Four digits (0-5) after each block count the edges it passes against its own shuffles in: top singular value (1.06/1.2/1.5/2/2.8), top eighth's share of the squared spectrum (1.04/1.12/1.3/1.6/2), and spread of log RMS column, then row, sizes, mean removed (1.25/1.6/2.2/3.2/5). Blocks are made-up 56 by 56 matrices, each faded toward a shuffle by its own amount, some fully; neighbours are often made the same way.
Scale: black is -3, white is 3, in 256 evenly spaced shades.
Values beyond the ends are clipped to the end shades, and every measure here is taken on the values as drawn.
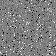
1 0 0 0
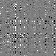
4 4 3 2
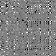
4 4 2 2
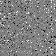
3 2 1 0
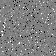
0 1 0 0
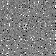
3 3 1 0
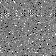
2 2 0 1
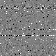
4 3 0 2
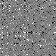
3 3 1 1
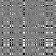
5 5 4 4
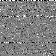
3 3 0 3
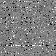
3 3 0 2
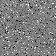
0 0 0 0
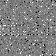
3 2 0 1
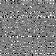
3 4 1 3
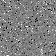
1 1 0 0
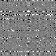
4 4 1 3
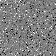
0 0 0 0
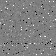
2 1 0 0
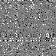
3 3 1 2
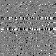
4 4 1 3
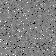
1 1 0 0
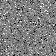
0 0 0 0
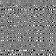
4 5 2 4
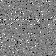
3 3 0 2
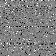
3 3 0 2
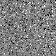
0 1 1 0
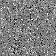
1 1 1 1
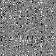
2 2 2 2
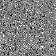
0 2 2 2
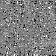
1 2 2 1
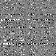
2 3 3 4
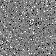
0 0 0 0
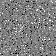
0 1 0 0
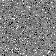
0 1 1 0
